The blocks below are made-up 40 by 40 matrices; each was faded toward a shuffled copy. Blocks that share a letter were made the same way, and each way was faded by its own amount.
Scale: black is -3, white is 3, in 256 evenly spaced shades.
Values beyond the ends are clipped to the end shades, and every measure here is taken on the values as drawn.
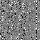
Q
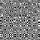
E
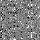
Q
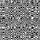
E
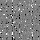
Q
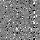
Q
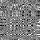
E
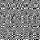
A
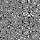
Q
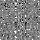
Q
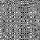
E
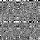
A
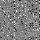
Q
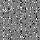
Q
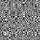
A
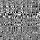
A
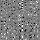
Q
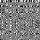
A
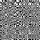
A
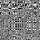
A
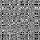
E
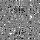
Q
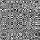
E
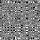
E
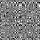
E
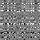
E
